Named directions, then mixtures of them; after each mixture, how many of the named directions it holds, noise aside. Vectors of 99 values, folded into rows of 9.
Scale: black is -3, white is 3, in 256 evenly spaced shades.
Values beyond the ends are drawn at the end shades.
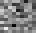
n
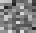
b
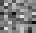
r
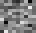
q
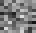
one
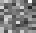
two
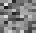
three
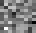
two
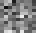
three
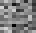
two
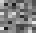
two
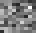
two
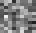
two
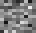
one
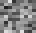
three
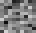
two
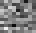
one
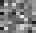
two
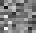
two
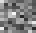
two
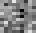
three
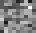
one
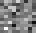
two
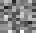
two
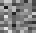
three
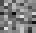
one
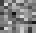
one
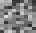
two
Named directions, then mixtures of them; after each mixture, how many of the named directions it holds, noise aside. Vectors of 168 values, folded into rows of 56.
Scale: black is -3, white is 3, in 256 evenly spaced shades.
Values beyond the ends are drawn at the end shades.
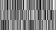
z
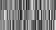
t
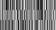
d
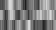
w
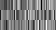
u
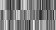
three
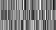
two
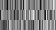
two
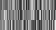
one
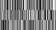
one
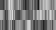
one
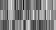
three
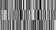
two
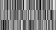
one
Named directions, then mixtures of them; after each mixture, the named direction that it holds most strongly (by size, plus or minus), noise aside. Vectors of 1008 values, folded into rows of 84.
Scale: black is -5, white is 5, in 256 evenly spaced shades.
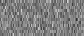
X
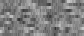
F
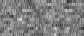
F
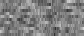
F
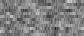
F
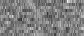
F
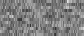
F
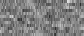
F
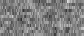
F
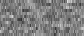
F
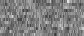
F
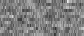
F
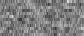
F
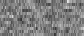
F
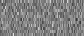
X
